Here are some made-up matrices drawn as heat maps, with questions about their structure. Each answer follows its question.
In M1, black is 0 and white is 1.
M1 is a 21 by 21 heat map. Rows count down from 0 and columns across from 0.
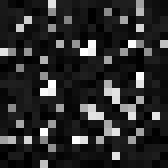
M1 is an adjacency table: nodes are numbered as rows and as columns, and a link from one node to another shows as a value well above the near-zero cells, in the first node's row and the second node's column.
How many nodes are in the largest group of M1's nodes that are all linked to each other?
3
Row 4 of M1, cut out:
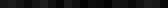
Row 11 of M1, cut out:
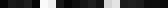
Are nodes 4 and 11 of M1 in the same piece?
no
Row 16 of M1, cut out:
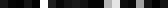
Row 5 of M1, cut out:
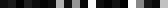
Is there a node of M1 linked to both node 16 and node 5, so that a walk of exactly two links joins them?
yes
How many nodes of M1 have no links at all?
1
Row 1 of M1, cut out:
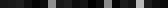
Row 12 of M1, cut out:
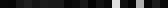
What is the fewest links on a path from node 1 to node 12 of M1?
2
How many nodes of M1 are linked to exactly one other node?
4
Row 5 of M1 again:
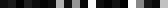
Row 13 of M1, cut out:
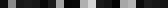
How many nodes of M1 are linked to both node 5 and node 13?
3
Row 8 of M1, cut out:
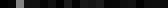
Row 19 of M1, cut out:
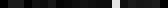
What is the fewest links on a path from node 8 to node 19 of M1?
6
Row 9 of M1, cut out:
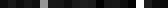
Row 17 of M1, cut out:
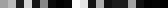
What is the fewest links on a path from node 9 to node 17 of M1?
1
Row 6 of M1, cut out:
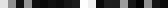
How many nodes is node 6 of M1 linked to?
7
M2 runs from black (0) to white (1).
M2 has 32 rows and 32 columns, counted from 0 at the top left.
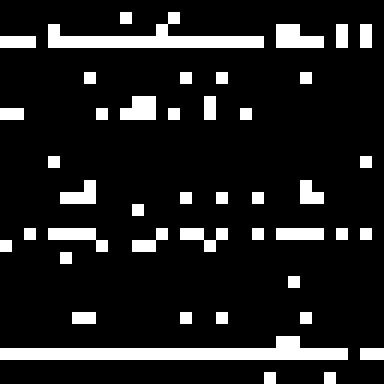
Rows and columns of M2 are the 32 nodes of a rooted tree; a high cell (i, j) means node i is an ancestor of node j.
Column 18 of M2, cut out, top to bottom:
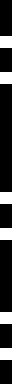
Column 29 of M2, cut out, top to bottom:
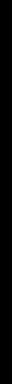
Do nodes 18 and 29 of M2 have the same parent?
no
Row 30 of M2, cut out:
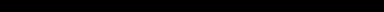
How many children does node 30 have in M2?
0
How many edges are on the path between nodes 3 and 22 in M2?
3
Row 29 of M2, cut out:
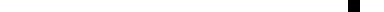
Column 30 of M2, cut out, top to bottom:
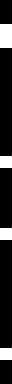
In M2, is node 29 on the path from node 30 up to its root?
yes
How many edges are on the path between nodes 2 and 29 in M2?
3
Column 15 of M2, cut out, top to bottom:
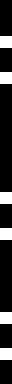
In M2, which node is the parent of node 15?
6
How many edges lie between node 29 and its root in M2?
0
